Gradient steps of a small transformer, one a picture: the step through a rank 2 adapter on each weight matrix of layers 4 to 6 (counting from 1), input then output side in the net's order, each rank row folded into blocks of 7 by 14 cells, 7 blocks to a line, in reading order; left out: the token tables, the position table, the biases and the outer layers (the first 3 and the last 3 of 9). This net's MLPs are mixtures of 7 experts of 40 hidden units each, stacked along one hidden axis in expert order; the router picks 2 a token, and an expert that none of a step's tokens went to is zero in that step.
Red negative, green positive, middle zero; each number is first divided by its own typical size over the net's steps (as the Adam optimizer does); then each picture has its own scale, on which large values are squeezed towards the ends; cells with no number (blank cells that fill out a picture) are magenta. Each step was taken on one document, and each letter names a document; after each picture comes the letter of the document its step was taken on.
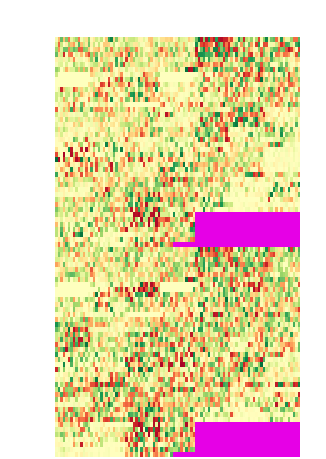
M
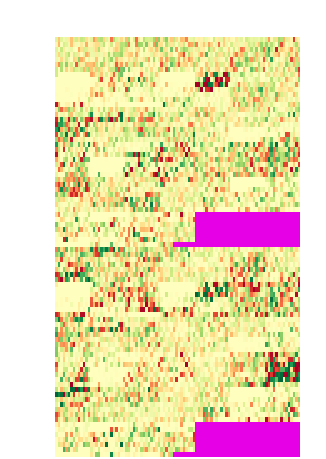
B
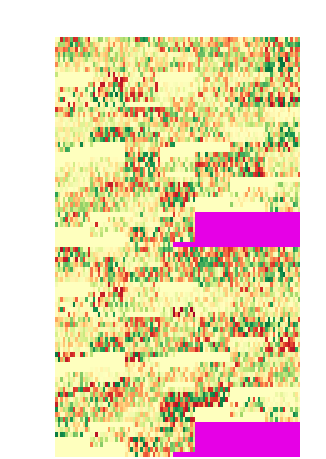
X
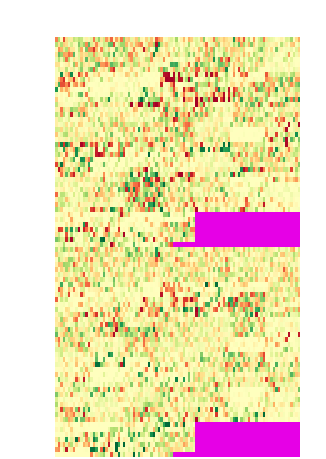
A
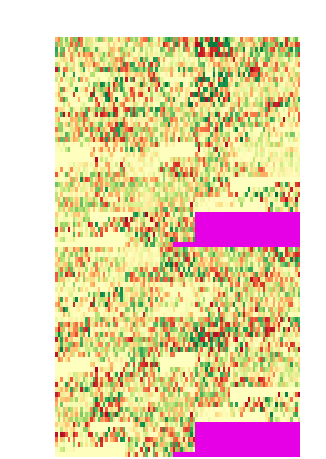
M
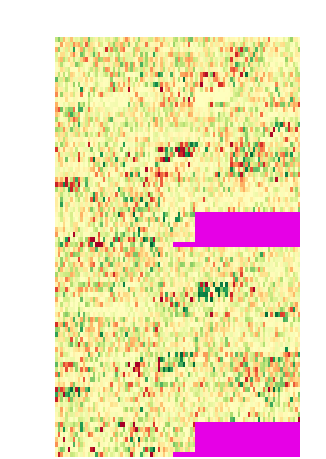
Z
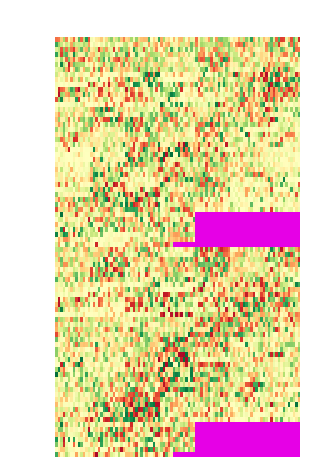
M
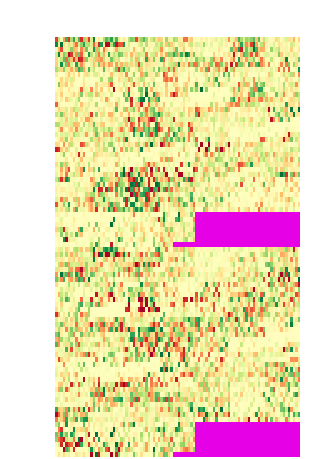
B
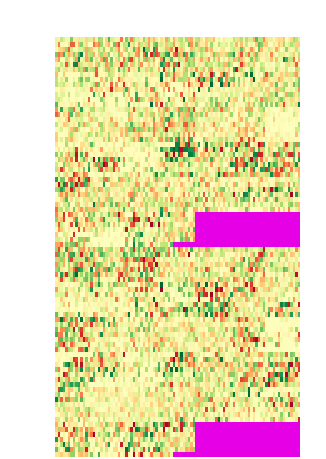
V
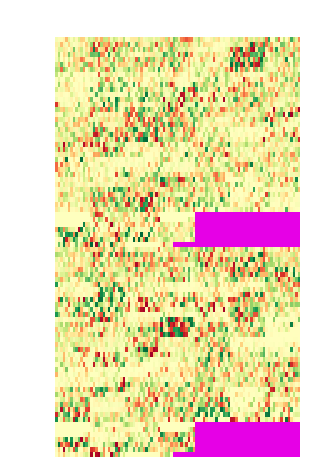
B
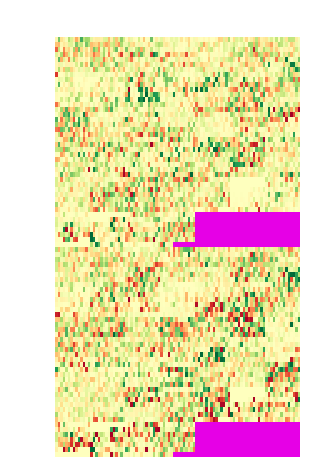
B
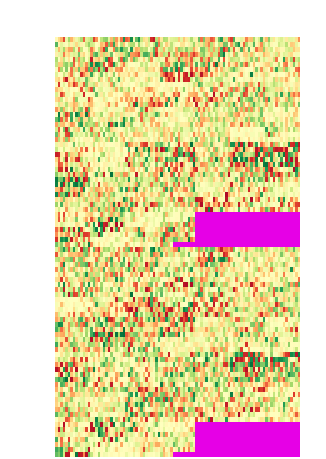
V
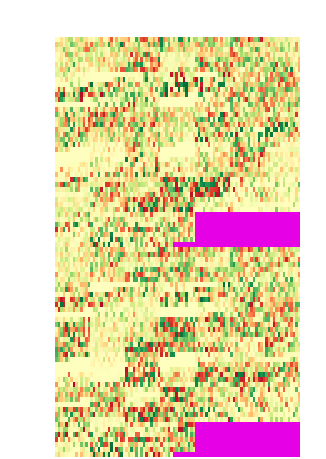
M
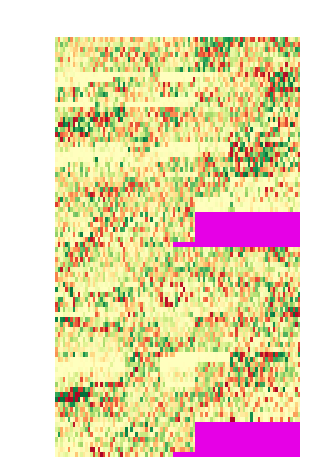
M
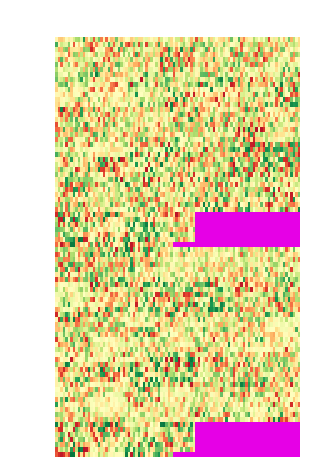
V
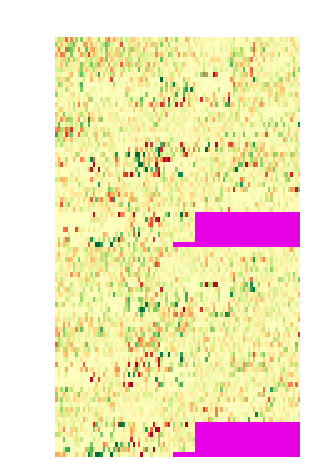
Z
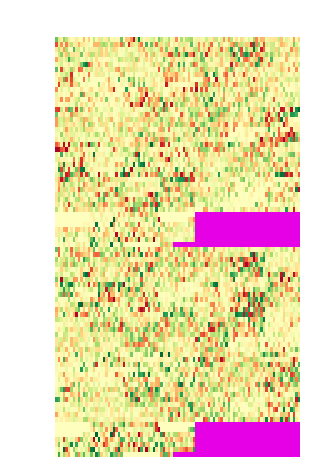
B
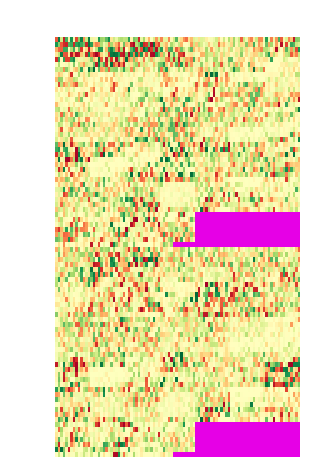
A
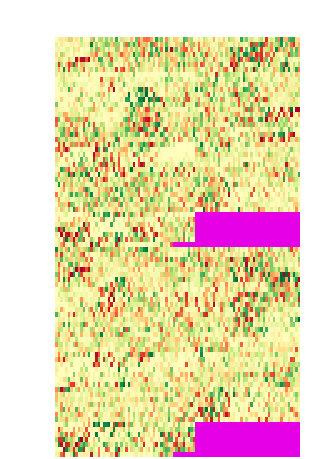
B
